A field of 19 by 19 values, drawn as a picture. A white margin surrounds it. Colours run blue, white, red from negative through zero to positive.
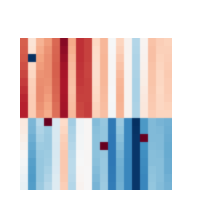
Ninth with the lowest average: bottom right. Average level on the scale: 50%. Mirror symmetry: none. Ninth with the highest average: top left. Lone odd cells: 4, 3 higher and 1 lower than their neighbours. Seam: horizontal, 50% of the way down, the top part higher.
